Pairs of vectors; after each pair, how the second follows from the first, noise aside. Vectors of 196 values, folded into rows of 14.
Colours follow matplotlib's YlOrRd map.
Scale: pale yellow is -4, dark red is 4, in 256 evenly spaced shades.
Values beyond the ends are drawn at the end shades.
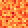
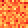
wrapped around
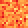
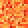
reversed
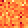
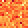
sign-scrambled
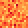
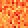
reversed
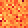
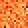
reversed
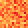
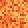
negated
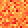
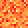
negated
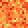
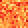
wrapped around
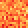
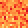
negated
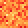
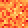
reversed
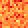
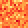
negated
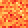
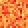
sign-scrambled
